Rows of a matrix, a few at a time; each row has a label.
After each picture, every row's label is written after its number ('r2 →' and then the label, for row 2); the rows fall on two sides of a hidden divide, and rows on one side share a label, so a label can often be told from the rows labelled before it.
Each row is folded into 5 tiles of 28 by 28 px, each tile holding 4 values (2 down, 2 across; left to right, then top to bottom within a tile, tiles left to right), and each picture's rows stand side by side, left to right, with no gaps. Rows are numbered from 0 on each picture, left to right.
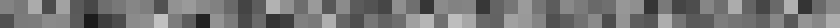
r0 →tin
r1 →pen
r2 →tin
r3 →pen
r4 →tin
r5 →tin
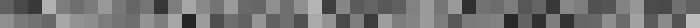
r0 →pen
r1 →pen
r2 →tin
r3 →tin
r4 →tin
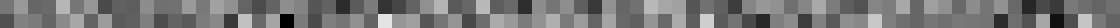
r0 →tin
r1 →tin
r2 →tin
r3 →tin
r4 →pen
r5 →pen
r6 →pen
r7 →tin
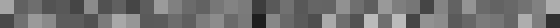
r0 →tin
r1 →tin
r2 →pen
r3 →pen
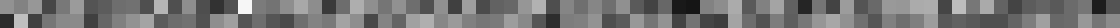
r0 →tin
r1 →pen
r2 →tin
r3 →pen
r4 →tin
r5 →tin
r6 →pen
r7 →tin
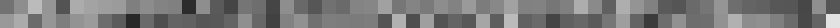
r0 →pen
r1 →tin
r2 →pen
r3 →pen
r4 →tin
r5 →tin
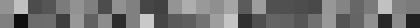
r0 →tin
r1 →pen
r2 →pen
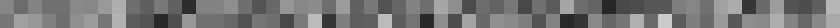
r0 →pen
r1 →tin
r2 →tin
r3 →tin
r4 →tin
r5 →tin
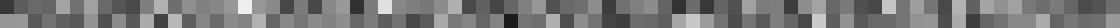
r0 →pen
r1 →pen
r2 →pen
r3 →tin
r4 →tin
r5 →pen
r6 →pen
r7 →tin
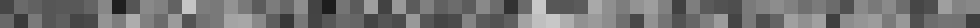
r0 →tin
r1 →pen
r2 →tin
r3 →tin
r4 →pen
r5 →pen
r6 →pen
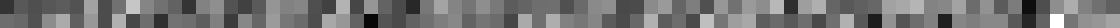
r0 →pen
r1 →tin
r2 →tin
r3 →tin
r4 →pen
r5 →pen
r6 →pen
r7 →tin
